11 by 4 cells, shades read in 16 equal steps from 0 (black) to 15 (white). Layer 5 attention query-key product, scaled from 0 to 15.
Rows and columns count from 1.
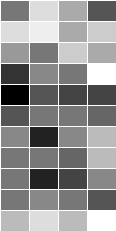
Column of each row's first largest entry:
2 2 3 4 2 2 4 4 4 2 4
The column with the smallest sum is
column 1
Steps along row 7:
down up up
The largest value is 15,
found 2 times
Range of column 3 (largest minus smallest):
8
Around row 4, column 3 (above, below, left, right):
12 4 8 15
